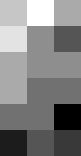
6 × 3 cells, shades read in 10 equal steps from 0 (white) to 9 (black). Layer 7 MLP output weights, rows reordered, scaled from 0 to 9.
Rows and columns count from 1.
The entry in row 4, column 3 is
5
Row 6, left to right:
8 6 7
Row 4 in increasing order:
3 5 5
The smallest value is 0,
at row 1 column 2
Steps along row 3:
up same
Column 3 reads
3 6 4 5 9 7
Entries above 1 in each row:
2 2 3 3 3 3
